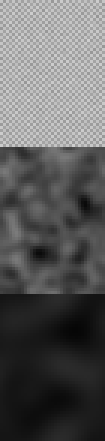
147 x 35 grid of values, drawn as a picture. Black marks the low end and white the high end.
It is made of 3 by 1 panels. Panel 1,1: high, checkered. Panel 2,1: low, blotchy. Panel 3,1: very low, smooth, faint in contrast.
